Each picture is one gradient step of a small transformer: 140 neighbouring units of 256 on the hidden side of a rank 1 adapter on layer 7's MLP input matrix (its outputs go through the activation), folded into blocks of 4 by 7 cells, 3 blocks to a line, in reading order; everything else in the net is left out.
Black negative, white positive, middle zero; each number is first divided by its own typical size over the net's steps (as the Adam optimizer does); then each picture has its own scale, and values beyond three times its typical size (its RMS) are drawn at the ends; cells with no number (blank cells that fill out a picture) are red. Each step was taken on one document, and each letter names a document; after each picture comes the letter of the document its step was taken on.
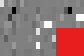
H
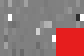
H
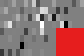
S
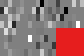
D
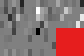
D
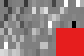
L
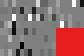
S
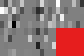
D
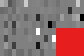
H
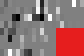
S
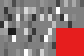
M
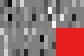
M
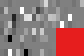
S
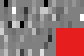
L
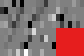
D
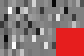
L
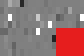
H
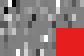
M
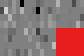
D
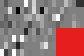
L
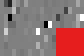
H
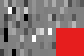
L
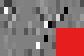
D
